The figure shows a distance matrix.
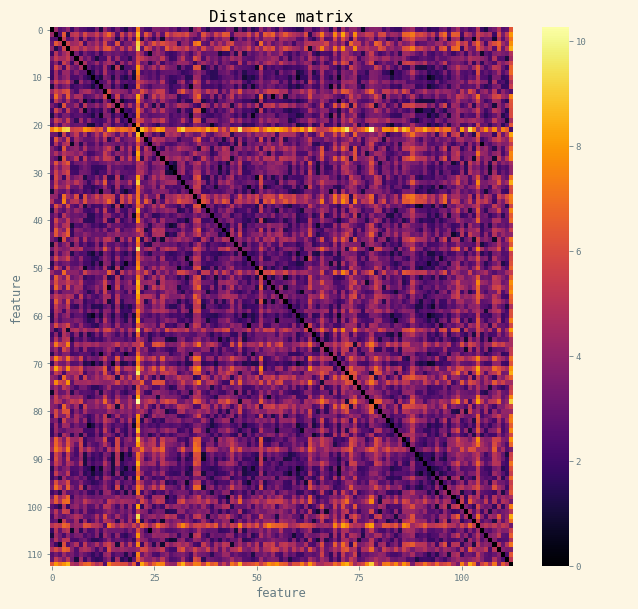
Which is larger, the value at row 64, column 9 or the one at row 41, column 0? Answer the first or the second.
the second
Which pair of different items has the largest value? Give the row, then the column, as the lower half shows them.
78, 21
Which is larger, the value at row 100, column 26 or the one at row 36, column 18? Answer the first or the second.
the second
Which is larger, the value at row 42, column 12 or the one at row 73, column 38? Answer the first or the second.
the second
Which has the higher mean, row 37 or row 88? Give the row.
88
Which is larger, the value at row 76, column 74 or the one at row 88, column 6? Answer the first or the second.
the first
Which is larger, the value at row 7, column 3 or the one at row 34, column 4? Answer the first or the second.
the first
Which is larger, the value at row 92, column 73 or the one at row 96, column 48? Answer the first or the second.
the first
